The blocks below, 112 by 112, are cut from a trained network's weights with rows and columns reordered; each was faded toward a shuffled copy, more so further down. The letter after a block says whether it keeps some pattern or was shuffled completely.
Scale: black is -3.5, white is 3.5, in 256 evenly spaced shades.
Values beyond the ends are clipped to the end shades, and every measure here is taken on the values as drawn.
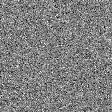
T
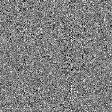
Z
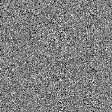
Z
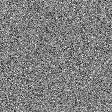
T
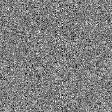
Z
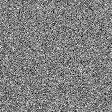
T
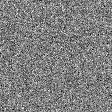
T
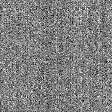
Z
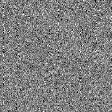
Z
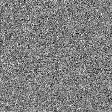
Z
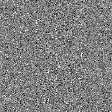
Z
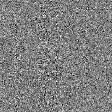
Z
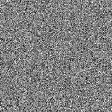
Z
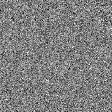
Z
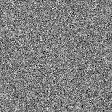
T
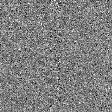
Z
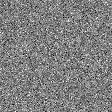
T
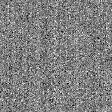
Z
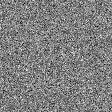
T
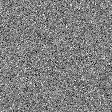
T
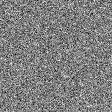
T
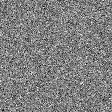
T
